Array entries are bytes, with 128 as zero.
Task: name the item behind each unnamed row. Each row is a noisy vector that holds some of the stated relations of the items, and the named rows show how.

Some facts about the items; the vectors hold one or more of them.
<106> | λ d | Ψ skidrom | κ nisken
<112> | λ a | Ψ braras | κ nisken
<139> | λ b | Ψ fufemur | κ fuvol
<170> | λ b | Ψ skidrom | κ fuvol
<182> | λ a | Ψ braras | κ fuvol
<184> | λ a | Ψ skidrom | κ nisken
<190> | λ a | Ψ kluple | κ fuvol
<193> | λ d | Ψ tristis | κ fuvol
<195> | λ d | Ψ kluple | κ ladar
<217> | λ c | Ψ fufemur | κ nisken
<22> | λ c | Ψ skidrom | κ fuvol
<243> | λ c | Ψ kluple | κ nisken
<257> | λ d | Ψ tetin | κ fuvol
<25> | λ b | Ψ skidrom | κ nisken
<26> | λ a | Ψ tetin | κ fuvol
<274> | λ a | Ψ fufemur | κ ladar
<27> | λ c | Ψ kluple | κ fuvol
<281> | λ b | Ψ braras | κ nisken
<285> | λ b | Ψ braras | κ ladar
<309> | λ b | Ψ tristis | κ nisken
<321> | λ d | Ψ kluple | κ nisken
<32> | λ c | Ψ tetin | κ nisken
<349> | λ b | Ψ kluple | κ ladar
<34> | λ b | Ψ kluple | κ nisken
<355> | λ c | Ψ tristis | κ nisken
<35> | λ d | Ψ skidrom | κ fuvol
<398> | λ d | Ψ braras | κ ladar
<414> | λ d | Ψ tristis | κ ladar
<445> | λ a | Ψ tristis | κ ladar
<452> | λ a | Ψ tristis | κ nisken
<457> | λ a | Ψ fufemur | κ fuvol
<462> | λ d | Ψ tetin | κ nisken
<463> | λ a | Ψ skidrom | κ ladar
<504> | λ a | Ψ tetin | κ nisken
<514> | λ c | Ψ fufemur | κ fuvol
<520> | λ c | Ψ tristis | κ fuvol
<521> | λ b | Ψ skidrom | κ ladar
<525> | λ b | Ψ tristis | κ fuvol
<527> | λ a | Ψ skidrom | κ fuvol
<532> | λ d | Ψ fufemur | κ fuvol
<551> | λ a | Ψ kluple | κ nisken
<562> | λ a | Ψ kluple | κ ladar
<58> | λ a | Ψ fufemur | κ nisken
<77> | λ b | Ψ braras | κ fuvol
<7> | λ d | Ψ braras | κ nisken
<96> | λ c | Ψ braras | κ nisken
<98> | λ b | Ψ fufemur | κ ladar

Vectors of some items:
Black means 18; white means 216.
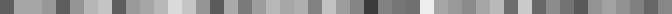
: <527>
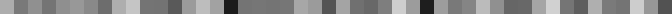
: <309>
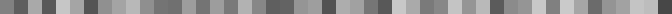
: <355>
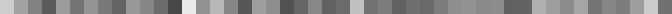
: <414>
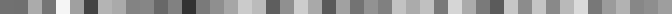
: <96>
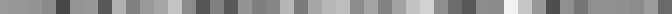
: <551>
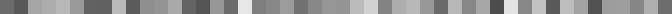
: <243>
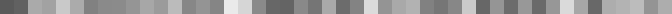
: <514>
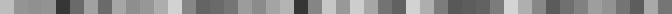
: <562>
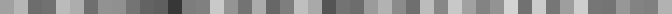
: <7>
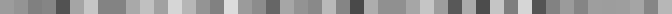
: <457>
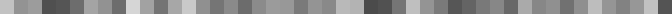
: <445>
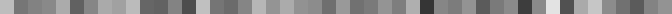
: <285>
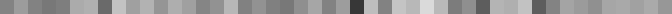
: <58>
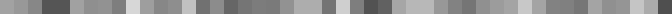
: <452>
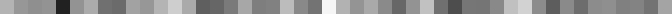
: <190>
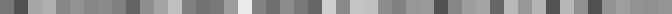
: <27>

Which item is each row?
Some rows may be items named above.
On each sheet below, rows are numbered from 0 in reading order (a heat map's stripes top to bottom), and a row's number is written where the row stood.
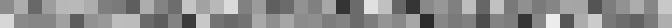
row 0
<532>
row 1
<285>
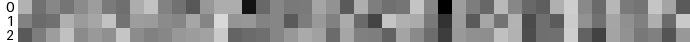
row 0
<309>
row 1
<139>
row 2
<170>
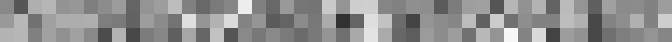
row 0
<27>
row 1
<532>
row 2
<321>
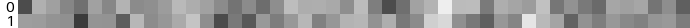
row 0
<184>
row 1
<551>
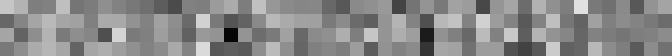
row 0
<398>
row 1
<25>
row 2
<34>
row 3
<521>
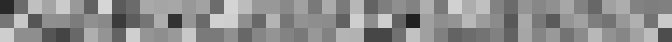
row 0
<22>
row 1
<257>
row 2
<445>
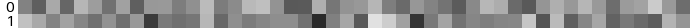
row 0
<520>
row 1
<195>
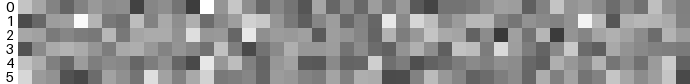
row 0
<193>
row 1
<217>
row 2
<274>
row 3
<25>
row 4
<414>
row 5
<445>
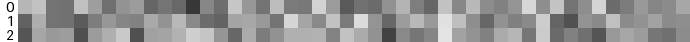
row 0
<7>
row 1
<504>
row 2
<527>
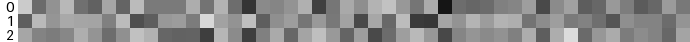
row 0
<349>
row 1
<35>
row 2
<281>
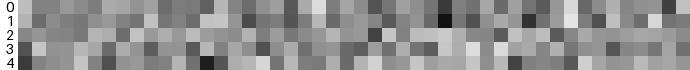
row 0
<77>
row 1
<525>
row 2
<58>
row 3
<106>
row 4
<32>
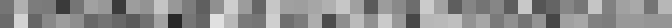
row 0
<26>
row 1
<462>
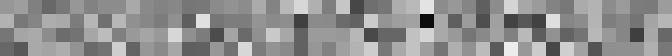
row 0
<112>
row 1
<98>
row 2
<463>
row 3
<243>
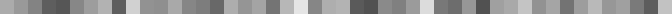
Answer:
<182>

